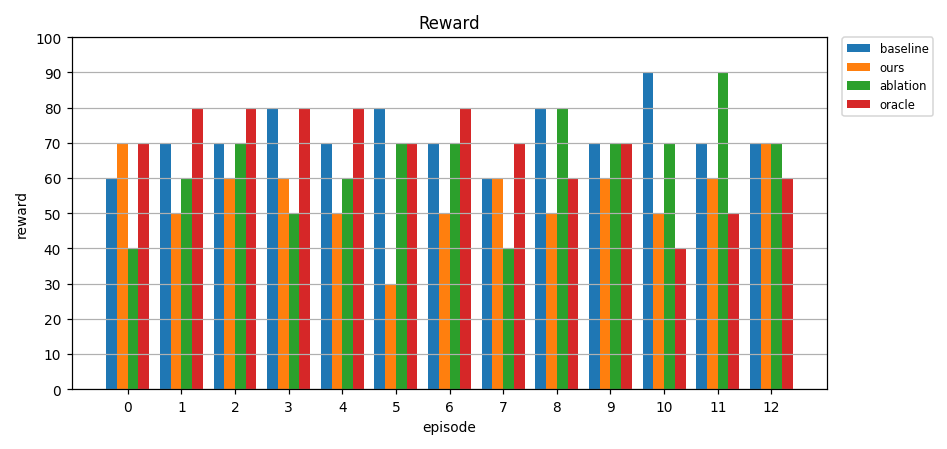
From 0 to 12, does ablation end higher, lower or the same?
higher
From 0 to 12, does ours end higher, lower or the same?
the same
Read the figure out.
Title: Reward
x-axis: episode, ticks 0 1 2 3 4 5 6 7 8 9 10 11 12
y-axis: reward, ticks 0 10 20 30 40 50 60 70 80 90 100
Legend: baseline, ours, ablation, oracle
Values:
baseline: 60 70 70 80 70 80 70 60 80 70 90 70 70
ours: 70 50 60 60 50 30 50 60 50 60 50 60 70
ablation: 40 60 70 50 60 70 70 40 80 70 70 90 70
oracle: 70 80 80 80 80 70 80 70 60 70 40 50 60
